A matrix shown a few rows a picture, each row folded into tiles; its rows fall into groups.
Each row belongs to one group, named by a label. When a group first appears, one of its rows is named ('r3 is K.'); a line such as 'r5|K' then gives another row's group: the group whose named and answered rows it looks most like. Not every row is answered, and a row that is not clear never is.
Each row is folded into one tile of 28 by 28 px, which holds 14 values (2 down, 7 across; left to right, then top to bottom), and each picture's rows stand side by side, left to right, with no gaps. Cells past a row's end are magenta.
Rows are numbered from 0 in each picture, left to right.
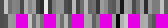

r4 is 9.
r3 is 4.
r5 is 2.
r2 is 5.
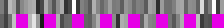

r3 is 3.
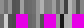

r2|9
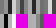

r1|2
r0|9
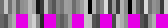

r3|2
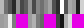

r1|2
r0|5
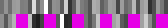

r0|9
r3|3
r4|2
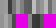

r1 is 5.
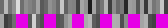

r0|5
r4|4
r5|2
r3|2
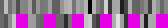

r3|2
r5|9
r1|2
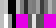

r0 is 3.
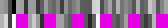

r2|2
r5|3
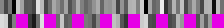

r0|4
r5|2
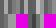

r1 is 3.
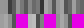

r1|4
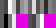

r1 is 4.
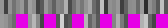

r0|2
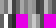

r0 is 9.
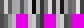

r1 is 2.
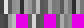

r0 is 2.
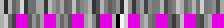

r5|2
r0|2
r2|5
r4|9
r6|3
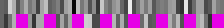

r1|9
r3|4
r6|5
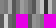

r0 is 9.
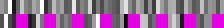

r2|5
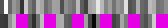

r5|3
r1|3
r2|2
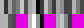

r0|2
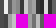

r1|5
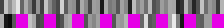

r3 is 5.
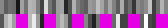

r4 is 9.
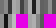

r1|2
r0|9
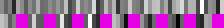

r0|4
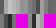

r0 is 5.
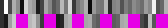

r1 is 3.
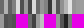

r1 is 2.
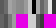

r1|2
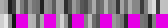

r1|4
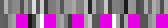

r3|2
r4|4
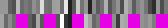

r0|5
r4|9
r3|2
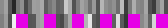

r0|4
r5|4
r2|3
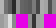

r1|9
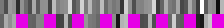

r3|5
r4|9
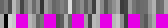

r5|3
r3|9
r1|4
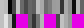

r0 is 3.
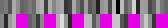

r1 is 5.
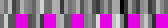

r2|2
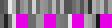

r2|4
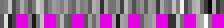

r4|9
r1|3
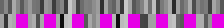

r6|2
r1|4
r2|9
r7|4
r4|9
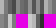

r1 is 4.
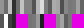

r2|2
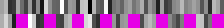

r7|4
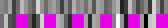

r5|9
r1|3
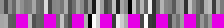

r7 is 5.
